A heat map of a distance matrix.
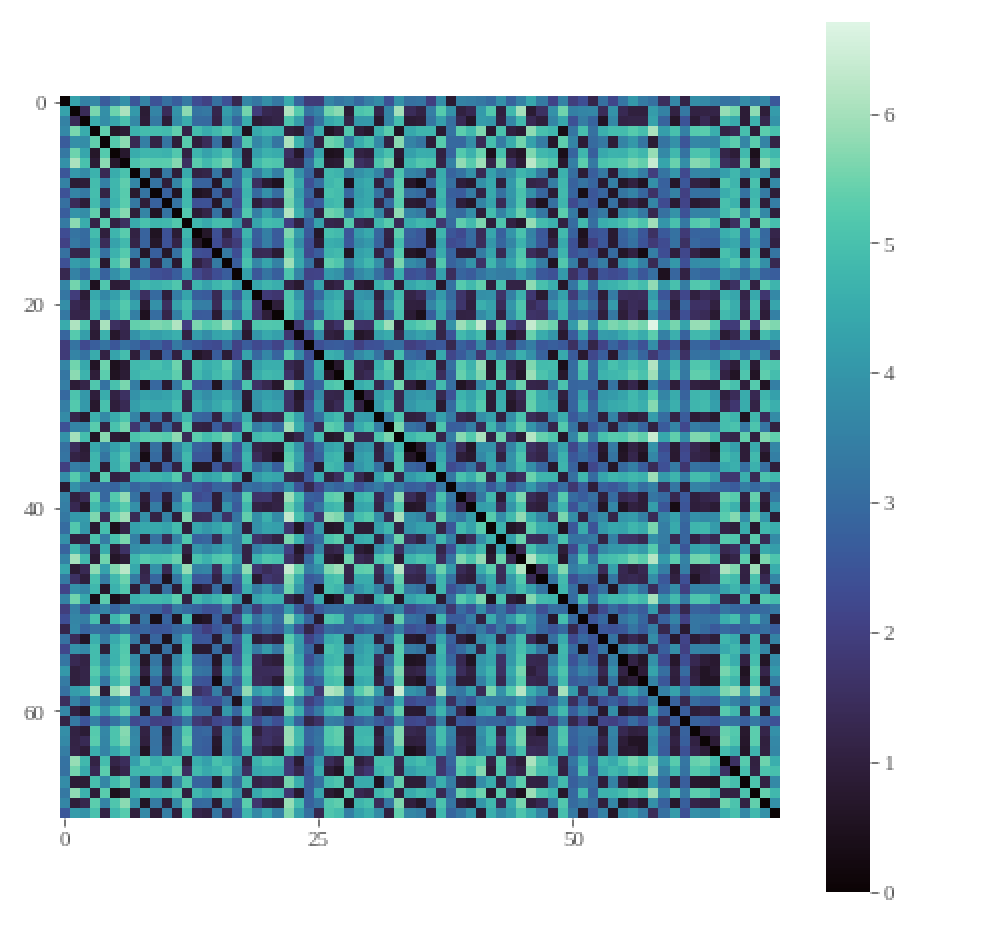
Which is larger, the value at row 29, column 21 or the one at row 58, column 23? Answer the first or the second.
the second
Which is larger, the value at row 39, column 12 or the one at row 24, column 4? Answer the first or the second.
the first
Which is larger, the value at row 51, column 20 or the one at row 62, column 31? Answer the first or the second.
the first
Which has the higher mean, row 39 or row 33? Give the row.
33
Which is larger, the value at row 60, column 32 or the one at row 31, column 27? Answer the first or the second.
the second
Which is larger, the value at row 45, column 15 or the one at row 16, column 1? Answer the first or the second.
the first
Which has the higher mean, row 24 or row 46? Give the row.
46
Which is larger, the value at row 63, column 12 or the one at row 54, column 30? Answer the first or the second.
the first
